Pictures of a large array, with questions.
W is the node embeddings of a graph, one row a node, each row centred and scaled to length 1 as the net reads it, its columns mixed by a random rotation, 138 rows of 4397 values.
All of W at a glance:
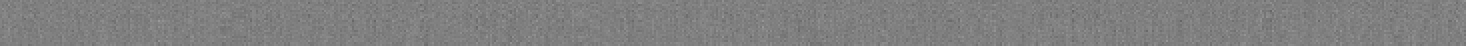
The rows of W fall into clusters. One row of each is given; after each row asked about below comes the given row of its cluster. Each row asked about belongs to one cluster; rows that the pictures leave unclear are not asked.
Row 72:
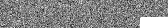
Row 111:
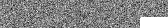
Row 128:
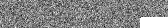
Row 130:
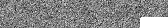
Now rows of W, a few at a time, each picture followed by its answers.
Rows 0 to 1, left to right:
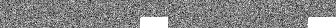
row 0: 111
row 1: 72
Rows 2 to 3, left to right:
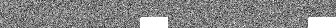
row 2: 128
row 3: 130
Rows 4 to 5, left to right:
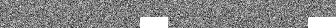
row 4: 72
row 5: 72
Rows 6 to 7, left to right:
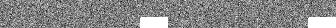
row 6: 72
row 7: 72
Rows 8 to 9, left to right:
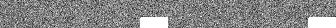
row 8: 128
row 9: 130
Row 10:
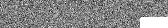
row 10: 128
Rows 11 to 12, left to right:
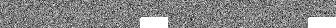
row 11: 128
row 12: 128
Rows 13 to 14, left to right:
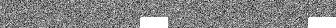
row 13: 111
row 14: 130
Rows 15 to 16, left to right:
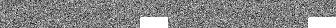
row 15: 111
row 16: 111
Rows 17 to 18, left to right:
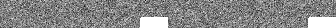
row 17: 130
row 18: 130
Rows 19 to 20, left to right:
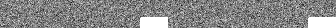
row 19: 72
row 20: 111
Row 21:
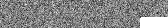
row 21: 128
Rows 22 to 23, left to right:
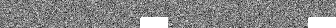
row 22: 130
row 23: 72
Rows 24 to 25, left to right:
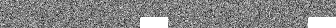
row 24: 72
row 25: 72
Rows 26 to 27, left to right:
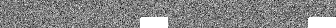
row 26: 128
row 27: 130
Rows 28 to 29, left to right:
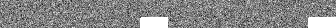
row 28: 128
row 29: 72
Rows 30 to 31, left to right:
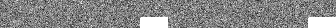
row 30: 72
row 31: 111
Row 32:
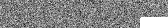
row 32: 111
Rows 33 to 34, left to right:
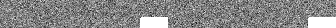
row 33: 130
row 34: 111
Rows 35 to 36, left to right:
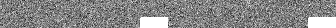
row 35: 111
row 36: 72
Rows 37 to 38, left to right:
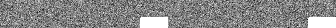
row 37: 72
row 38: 130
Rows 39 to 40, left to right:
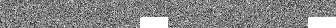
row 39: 111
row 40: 72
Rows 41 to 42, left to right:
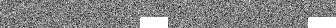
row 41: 111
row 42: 72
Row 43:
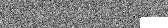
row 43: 128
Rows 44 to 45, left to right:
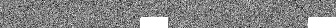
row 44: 128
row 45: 72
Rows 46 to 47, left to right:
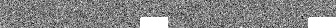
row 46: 111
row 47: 128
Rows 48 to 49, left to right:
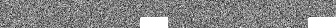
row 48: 72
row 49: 128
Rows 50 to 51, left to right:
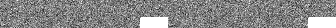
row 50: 72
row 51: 72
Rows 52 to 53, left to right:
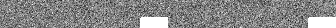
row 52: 130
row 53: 128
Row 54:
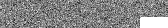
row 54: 111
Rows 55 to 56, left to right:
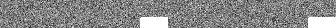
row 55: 128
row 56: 111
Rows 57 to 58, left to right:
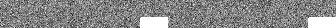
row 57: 72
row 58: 128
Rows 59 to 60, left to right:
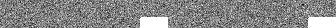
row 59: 111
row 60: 111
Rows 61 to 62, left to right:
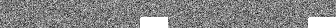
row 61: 111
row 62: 111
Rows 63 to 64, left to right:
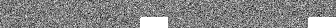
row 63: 111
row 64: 130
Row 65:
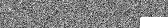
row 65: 130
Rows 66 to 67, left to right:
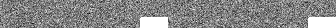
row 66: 111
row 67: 111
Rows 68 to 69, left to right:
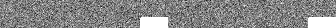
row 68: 130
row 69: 128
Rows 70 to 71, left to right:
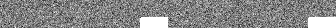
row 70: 128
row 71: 72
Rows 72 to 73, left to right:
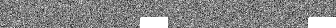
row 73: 130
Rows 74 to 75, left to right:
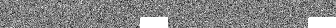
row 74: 72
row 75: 111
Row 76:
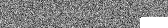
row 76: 128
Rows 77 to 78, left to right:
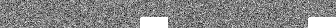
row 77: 111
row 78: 111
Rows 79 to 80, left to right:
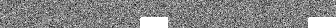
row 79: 111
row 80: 128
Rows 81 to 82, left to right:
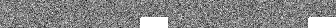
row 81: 130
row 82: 130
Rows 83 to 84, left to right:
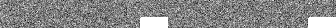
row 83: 111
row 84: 130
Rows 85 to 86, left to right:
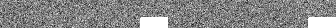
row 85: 128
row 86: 111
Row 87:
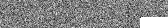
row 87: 128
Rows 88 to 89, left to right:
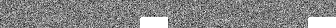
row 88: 111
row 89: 111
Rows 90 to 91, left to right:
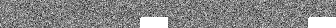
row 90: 130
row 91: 130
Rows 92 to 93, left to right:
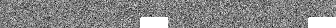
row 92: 130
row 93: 128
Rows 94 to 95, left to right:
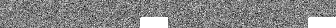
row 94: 130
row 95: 111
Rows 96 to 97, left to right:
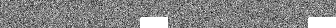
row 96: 128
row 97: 111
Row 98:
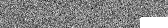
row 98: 128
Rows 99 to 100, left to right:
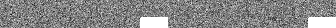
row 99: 72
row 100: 111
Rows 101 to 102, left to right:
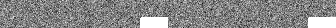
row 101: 130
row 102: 72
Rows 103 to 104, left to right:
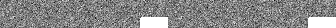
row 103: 130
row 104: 130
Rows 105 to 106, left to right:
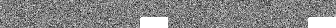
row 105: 111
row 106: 128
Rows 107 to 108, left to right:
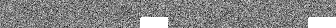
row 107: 130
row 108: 72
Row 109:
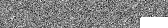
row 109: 130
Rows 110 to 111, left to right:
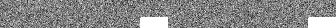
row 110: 72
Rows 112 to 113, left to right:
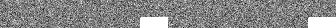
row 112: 72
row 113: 72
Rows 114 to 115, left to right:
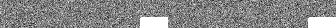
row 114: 111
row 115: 128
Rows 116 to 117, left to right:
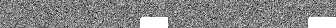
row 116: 130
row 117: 130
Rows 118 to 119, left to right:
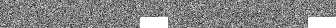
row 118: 72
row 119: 111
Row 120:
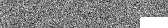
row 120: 111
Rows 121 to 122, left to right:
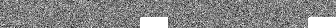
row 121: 72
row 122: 111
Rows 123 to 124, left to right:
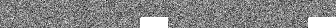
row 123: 130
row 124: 72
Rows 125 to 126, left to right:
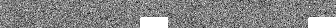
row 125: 111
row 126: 128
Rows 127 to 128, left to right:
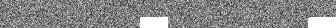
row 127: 72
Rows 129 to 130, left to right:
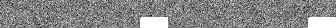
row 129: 130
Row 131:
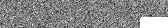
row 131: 130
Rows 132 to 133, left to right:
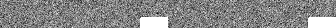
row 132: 128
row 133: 130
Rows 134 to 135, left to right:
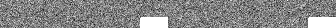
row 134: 72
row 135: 130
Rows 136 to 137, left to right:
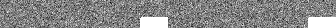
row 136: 130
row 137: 111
